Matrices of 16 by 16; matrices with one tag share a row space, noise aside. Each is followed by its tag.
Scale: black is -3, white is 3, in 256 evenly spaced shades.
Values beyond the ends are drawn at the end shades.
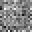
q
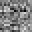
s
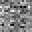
s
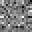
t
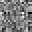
t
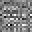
q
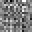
q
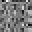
t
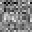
q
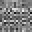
q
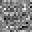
q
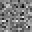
t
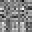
t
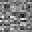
s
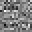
q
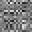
q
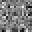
t
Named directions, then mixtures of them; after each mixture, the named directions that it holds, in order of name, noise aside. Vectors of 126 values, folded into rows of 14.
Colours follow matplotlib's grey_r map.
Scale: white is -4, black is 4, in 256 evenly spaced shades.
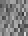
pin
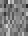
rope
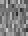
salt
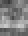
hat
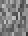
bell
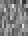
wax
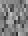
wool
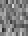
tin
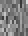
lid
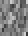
bell, pin, wool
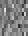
pin, tin, wax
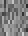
rope, salt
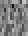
tin, wax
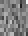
bell, lid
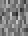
bell, salt, wax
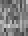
hat, lid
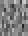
wax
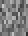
bell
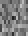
bell, tin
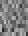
bell, tin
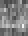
hat, wax
